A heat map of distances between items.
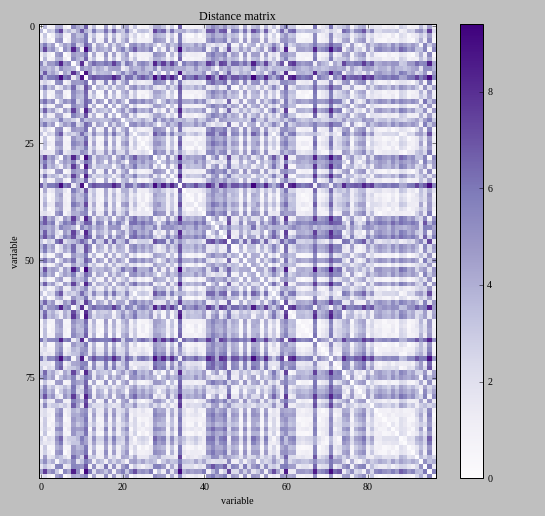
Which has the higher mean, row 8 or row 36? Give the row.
8
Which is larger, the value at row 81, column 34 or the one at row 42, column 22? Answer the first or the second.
the first
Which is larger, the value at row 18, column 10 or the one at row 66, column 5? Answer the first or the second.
the second
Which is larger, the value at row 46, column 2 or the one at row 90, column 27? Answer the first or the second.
the first
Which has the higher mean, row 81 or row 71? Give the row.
71
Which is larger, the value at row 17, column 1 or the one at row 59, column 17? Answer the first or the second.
the second
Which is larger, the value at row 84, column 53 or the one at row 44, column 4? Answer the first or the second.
the first
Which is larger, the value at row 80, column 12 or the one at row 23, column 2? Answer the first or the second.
the second
